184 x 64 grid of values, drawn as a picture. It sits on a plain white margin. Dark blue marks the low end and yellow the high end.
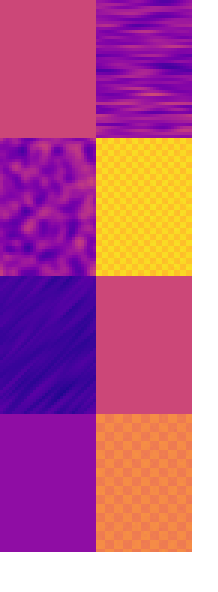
The table splits into 4 rows of 2 panels. Panel 1,1: middling, flat. Panel 1,2: low, streaked across. Panel 2,1: low, blotchy. Panel 2,2: very high, checkered, faint in contrast. Panel 3,1: very low, slanting up to the right, faint in contrast. Panel 3,2: middling, flat. Panel 4,1: low, flat. Panel 4,2: high, checkered, faint in contrast.
